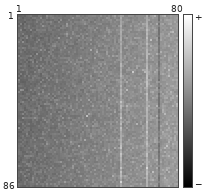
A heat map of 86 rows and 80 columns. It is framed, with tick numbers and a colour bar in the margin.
Stripes: none. Odd lines: columns 52, 65 and 71. Slope: up to the right. Average level on the scale: 50%.
